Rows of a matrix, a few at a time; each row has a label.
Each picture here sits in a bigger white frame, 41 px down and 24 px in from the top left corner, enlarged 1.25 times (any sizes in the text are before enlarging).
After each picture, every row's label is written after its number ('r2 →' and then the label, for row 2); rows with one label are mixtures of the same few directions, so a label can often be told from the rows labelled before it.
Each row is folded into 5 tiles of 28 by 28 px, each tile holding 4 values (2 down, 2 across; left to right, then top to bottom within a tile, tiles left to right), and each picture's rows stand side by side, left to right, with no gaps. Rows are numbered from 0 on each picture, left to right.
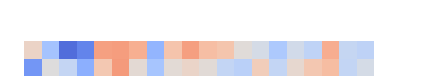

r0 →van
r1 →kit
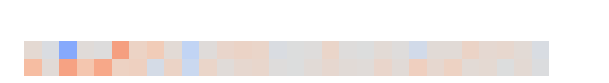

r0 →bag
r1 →van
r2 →bag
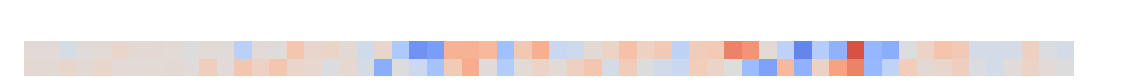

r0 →bag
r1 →bag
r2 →van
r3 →kit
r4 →kit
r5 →van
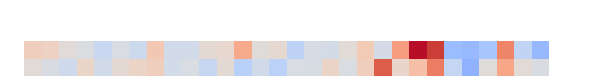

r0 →kit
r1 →bag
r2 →van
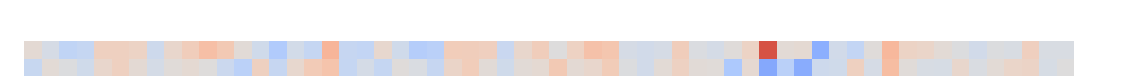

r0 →van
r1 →kit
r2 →van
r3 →van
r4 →bag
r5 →kit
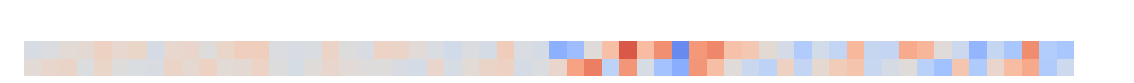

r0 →kit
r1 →van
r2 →kit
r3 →kit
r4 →kit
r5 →kit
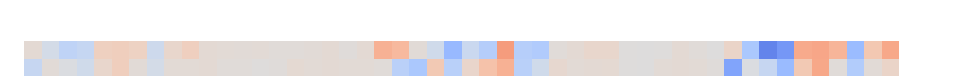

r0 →van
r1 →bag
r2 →kit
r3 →van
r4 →van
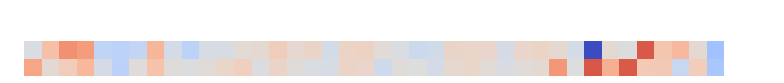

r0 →van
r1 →kit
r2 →van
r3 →bag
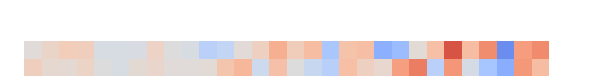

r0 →van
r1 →kit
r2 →kit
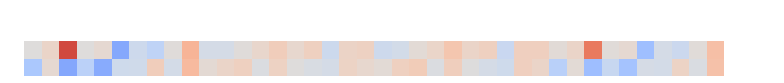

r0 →bag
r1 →kit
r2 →kit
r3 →bag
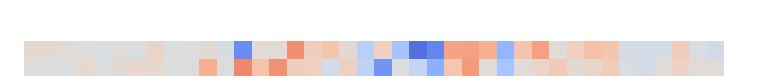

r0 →kit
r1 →bag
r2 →van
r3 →van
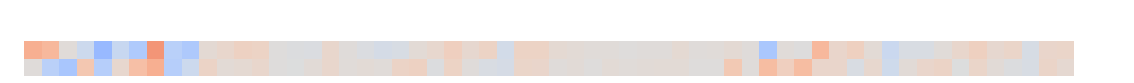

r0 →kit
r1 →van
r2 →kit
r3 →kit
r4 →bag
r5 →kit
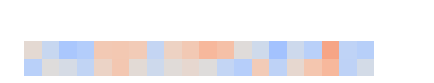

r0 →van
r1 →kit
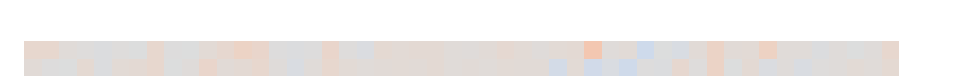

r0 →kit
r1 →van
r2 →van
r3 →bag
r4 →bag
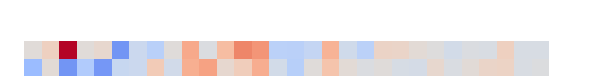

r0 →bag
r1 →van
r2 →kit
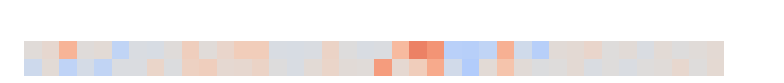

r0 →bag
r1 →van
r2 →van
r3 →bag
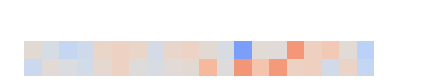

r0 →van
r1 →bag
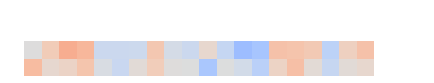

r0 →van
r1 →van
